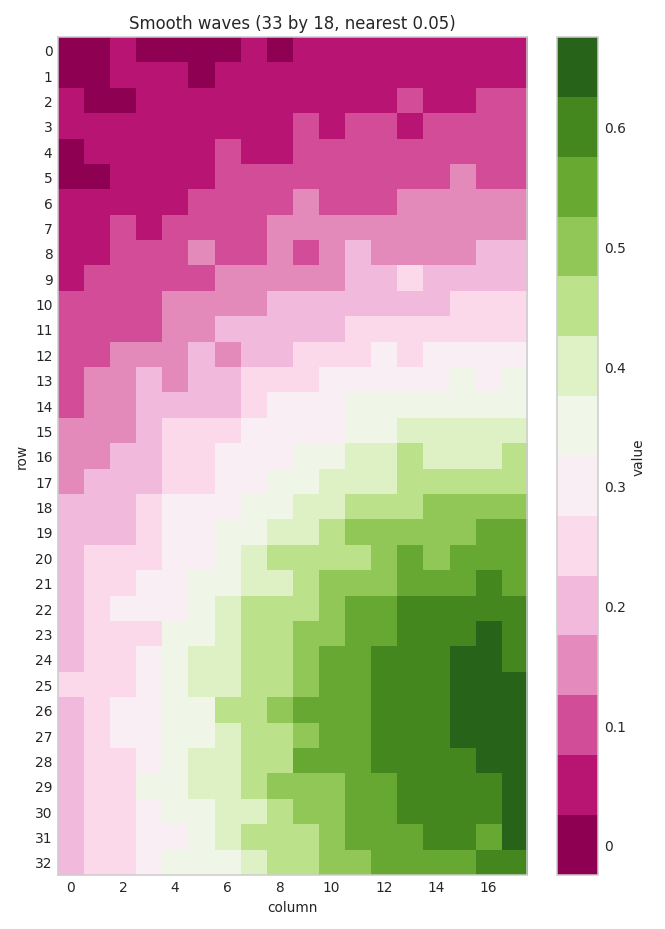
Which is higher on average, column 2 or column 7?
column 7
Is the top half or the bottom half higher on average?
bottom
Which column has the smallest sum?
0
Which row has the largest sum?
26
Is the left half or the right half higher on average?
right
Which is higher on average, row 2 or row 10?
row 10
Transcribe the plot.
Title: Smooth waves (33 by 18, nearest 0.05)
x-axis: column, ticks 0 2 4 6 8 10 12 14 16
y-axis: row, ticks 0 1 2 3 4 5 6 7 8 9 10 11 12 13 14 15 16 17 18 19 20 21 22 23 24 25 26 27 28 29 30 31 32 (0 at the top)
Colour bar: value, ticks 0 0.1 0.2 0.3 0.4 0.5 0.6
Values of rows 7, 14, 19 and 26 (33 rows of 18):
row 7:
0.05 0.05 0.1 0.05 0.1 0.1 0.1 0.1 0.15 0.15 0.15 0.15 0.15 0.15 0.15 0.15 0.15 0.15
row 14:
0.1 0.15 0.15 0.2 0.2 0.2 0.2 0.25 0.3 0.3 0.3 0.35 0.35 0.35 0.35 0.35 0.35 0.35
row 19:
0.2 0.2 0.2 0.25 0.3 0.3 0.35 0.35 0.4 0.4 0.45 0.5 0.5 0.5 0.5 0.5 0.55 0.55
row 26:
0.2 0.25 0.3 0.3 0.35 0.35 0.45 0.45 0.5 0.55 0.55 0.55 0.6 0.6 0.6 0.65 0.65 0.65
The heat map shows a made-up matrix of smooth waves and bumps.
